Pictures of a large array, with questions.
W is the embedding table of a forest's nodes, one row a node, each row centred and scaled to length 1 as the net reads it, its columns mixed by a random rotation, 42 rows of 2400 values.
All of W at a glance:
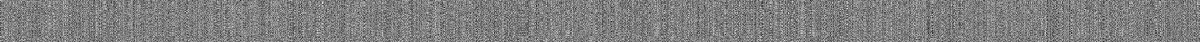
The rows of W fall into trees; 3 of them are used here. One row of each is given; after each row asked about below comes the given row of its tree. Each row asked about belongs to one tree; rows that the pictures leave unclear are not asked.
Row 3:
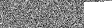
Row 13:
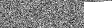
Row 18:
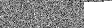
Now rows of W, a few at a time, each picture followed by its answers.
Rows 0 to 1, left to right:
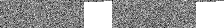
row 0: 18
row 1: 3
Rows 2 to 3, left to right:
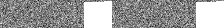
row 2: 3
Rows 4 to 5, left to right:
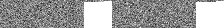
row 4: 13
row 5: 3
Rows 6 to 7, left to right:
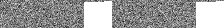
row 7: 18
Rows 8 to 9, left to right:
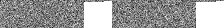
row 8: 3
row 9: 18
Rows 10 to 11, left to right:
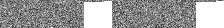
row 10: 13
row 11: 18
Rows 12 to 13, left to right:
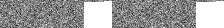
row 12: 13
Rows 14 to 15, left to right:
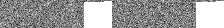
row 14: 3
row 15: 18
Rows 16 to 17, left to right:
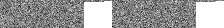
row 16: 3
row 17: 13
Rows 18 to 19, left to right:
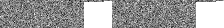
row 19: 3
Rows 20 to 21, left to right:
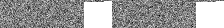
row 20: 3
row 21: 18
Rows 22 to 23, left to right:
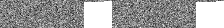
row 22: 13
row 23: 3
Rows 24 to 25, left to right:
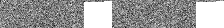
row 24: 3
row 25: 13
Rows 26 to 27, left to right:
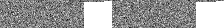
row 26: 18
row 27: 3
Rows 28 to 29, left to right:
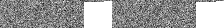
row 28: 13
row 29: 3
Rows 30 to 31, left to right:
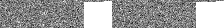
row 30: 13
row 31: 18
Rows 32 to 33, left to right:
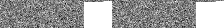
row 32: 13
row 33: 13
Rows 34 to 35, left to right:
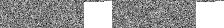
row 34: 3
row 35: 13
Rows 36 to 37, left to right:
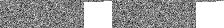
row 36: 18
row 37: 18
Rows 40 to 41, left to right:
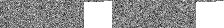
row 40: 18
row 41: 3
